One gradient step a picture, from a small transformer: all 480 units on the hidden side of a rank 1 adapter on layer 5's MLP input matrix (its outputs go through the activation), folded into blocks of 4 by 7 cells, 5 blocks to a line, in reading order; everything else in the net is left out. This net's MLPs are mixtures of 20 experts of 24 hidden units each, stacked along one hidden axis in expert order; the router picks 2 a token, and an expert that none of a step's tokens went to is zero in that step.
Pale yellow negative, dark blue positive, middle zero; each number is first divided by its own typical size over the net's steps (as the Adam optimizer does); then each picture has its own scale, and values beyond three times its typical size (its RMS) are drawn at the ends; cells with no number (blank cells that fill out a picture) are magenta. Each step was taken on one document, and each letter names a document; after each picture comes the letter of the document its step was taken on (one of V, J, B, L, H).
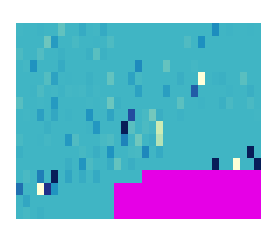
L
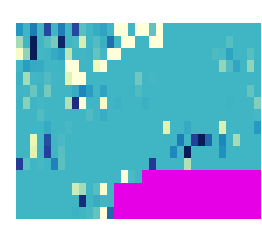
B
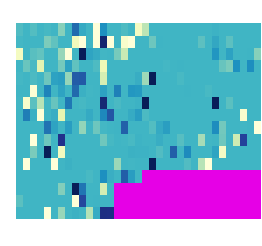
B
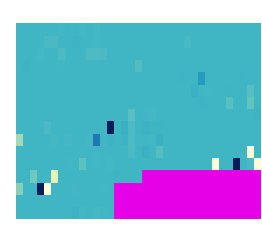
L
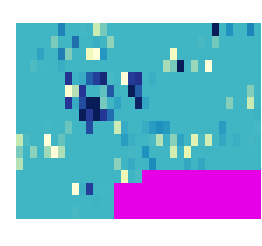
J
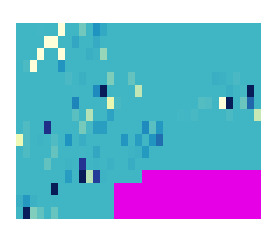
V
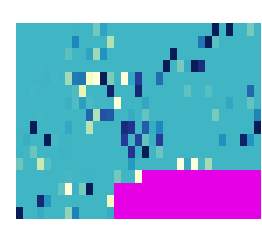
J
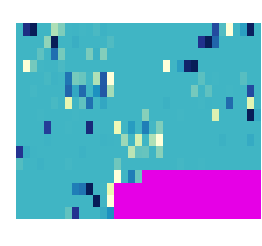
J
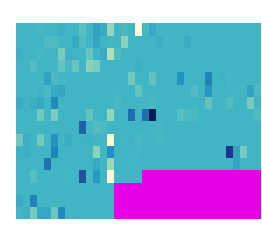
V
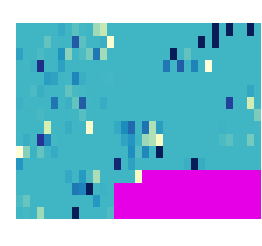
J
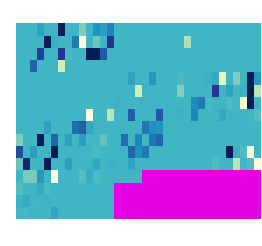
V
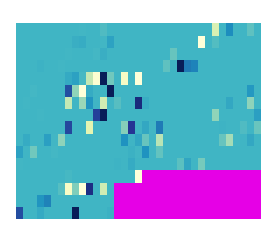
J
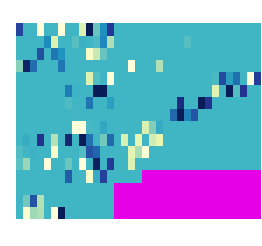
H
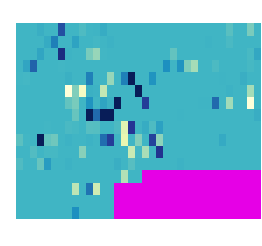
L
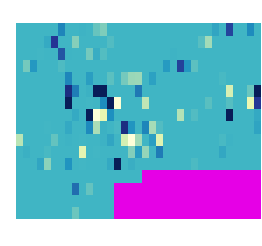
L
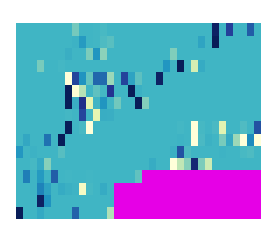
J
